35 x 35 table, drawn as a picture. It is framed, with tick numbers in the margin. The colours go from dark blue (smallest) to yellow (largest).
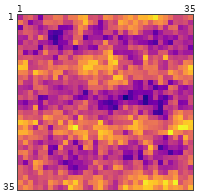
Average level on the scale: 50%. Histogram: bell-shaped. Slope: none. Odd rows or columns: none. Stripes: horizontal, repeating 3 times. Seam: none.
